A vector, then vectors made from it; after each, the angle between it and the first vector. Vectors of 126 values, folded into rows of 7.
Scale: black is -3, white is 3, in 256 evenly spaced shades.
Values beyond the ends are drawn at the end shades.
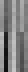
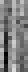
nearly parallel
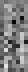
partly opposed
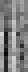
nearly parallel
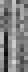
nearly parallel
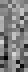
partly aligned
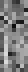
partly opposed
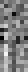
partly opposed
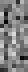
partly aligned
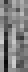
nearly parallel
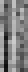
nearly parallel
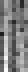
nearly opposite
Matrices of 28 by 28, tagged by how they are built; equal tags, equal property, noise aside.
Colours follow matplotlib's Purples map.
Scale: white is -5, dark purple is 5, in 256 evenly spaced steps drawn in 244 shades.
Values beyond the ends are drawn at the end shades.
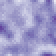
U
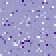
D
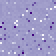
D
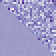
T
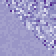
T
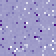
D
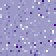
D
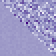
T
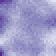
U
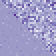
T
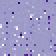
D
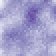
U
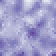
U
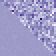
T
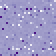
D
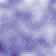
U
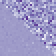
T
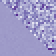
T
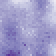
U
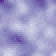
U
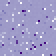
D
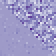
T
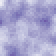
U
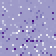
D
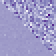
T
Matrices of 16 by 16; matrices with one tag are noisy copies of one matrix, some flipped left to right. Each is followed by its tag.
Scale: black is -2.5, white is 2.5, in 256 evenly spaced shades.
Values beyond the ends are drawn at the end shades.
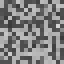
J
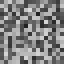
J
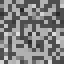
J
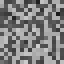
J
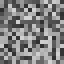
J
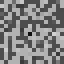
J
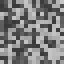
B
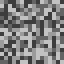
J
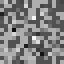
B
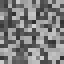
B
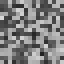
B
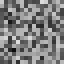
J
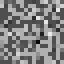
J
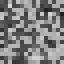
B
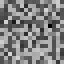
J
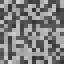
J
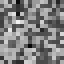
B
